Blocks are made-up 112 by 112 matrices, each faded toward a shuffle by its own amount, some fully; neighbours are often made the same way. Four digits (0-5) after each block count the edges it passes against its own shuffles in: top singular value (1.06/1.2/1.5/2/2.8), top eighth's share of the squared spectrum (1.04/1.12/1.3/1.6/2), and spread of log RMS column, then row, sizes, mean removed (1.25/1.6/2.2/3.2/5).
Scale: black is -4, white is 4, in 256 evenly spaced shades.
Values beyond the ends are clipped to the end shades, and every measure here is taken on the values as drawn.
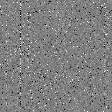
4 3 2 0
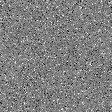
2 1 0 0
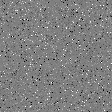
0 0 0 0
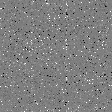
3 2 0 1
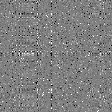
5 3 2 2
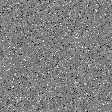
0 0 0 0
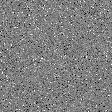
0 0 0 0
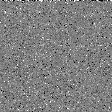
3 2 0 2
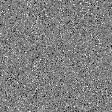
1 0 1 0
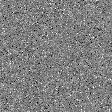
1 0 0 0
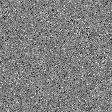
2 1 0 0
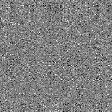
4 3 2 2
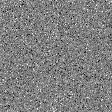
1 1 0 0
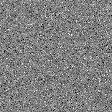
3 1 0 0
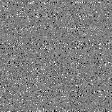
2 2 2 3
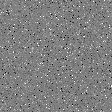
0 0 0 0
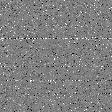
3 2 0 2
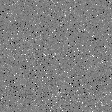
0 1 0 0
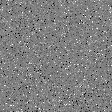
0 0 0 0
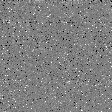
1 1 0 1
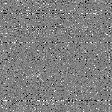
4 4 2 3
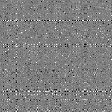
5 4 2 3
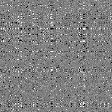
4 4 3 3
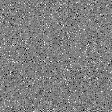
4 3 1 2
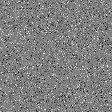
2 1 0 0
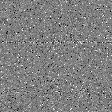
3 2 0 1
